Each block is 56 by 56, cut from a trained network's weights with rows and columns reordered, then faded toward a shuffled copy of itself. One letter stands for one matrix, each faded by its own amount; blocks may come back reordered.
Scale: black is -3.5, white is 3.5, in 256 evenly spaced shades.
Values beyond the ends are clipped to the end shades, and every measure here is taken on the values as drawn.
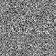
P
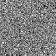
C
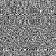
P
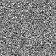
C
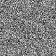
C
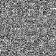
P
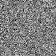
C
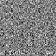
P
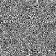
P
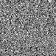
C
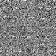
P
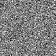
C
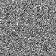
C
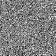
C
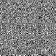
P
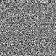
P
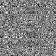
P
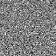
P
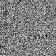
C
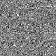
P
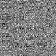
P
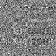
P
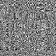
P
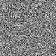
P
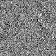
C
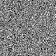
C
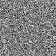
C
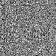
C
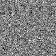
C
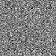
P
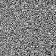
C
